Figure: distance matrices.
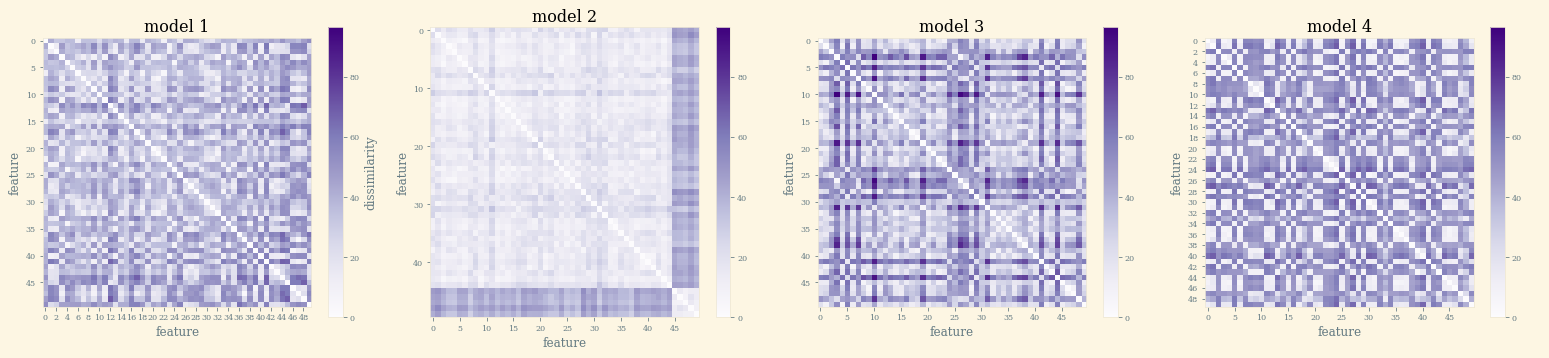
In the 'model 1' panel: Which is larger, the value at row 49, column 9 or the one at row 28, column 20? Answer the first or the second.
the first
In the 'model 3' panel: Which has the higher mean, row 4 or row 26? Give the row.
26
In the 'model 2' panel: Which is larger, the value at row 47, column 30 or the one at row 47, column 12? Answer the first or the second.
the first
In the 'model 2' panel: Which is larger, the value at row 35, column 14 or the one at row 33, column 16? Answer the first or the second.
the second
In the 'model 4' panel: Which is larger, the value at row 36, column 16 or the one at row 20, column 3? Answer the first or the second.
the first
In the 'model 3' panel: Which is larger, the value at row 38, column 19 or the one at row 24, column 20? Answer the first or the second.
the second
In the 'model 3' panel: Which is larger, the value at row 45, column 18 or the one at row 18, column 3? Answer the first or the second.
the second
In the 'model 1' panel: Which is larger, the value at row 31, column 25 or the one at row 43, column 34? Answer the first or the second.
the second
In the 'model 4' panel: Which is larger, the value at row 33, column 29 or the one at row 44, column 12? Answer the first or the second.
the first
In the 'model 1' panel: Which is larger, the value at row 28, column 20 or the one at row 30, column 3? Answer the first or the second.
the first
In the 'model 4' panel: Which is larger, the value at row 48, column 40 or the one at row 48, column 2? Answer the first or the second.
the second
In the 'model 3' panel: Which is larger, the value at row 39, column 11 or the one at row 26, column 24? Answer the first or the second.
the second
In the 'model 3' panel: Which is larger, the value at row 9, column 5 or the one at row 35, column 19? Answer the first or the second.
the first
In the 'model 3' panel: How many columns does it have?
50
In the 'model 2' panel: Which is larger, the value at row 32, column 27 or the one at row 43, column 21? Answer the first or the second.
the first
